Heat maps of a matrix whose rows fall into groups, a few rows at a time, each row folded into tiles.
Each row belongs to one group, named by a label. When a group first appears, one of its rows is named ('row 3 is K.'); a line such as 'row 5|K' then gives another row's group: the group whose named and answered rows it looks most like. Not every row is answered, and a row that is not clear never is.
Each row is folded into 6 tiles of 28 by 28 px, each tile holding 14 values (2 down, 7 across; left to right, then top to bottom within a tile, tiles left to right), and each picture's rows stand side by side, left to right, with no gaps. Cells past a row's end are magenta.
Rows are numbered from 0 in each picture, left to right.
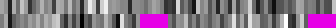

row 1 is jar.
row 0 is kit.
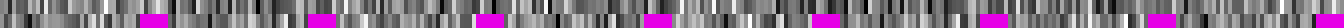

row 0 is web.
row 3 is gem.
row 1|jar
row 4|gem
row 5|jar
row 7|web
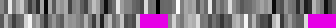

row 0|gem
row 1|gem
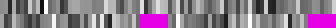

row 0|web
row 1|jar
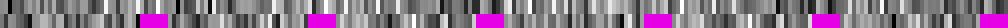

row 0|web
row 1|web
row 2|gem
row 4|gem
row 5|gem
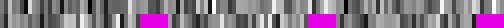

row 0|jar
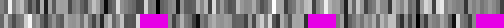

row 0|gem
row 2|kit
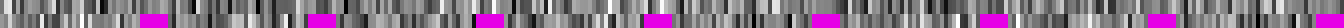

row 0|jar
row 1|jar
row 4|kit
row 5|jar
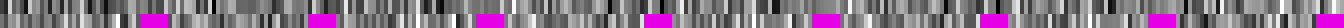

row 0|jar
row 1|gem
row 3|gem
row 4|jar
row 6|jar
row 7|web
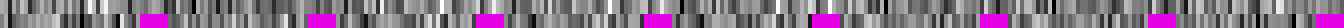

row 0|kit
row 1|jar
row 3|web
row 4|web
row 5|gem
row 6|gem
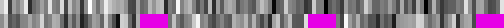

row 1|gem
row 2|jar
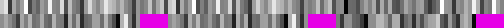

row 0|kit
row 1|kit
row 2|web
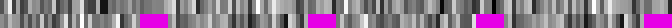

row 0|jar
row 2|gem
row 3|kit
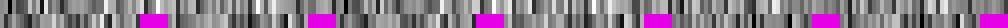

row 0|web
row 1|kit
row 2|web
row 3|kit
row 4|kit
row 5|kit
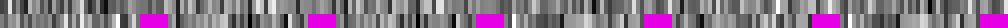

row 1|kit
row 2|kit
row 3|jar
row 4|web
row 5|jar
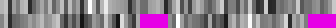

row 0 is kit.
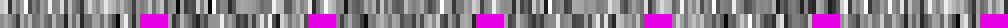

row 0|kit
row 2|web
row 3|web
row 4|gem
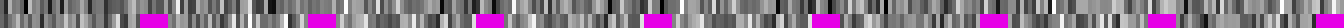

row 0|jar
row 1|jar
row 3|gem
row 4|gem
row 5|gem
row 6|web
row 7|web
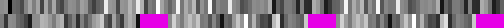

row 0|web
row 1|gem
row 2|gem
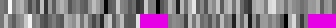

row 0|gem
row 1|kit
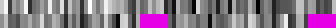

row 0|kit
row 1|jar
